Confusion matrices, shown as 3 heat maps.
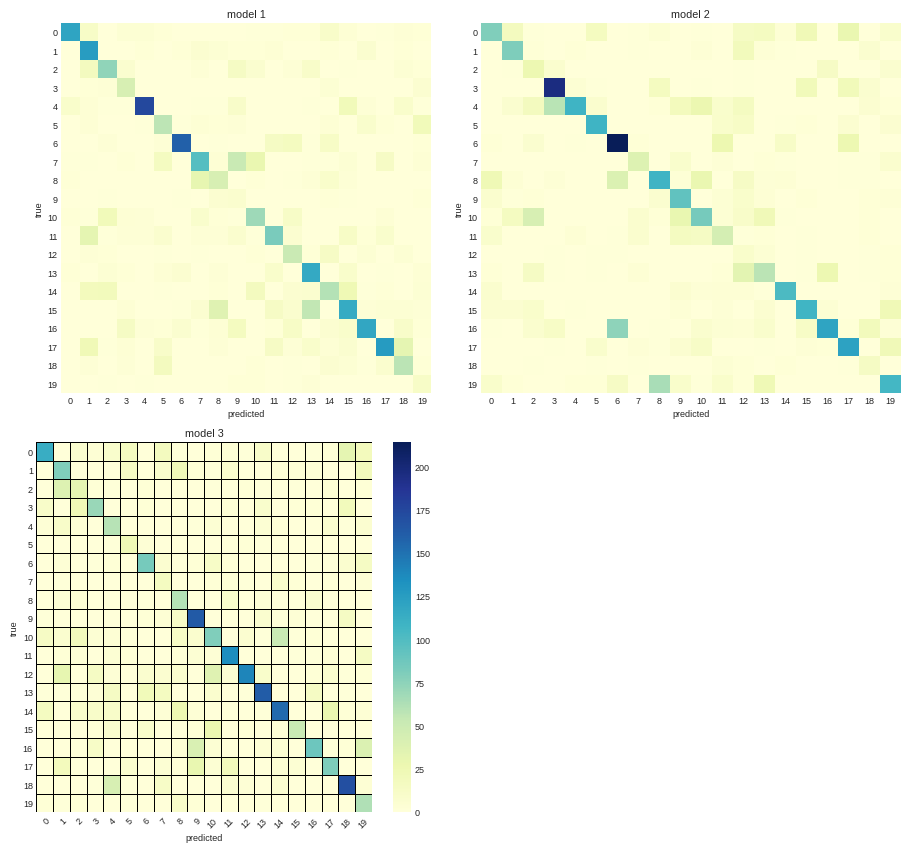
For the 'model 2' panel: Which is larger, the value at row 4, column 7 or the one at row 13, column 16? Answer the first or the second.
the second
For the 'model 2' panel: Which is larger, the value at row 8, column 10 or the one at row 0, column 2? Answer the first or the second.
the first
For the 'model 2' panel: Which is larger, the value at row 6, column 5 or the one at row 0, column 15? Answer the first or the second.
the second
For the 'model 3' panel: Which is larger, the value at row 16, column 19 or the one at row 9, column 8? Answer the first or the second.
the first
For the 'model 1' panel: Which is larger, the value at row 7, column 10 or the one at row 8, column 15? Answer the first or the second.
the first
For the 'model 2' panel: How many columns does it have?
20
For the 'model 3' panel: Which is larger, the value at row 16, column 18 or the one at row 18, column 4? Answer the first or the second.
the second
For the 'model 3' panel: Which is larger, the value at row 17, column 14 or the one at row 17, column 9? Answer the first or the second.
the second
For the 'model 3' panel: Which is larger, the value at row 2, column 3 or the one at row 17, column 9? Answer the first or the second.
the second
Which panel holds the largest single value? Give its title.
model 2
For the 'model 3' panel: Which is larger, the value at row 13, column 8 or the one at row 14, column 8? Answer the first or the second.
the second
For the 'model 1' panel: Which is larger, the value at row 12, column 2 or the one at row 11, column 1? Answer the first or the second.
the second
